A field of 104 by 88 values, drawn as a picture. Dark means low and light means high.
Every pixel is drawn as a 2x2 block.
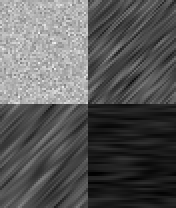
It is made of 2 by 2 panels. Panel 1,1: high, fine-grained. Panel 1,2: low, slanting up to the right. Panel 2,1: low, slanting up to the right. Panel 2,2: very low, streaked across, faint in contrast.
